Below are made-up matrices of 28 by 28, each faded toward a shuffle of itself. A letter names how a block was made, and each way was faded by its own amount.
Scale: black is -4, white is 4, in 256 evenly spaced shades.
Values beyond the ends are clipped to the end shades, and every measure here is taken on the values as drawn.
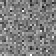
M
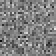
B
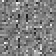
M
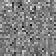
B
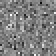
B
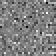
B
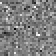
B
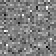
B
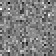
M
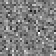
B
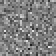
M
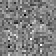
M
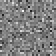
B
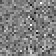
M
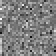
M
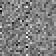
M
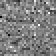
B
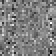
M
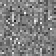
B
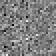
M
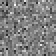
M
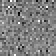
B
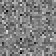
M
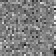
M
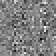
M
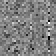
M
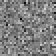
M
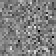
M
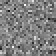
B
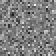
M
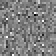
M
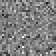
B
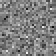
B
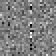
M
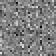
M
